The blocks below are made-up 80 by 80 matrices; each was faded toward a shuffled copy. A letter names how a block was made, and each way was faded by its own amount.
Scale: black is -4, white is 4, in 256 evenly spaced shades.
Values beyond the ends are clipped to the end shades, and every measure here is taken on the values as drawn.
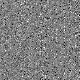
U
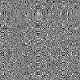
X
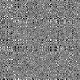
X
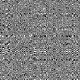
X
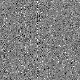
U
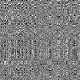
X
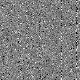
U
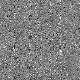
U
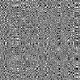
X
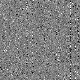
U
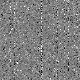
U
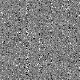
U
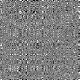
X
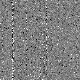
U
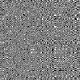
X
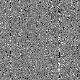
U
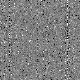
U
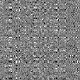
X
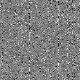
U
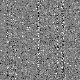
U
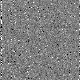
U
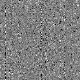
U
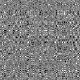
X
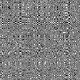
X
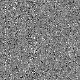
U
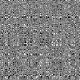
X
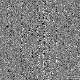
U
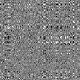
X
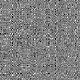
X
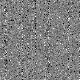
U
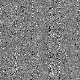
U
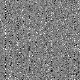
U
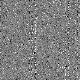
U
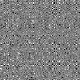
X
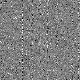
U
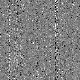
U
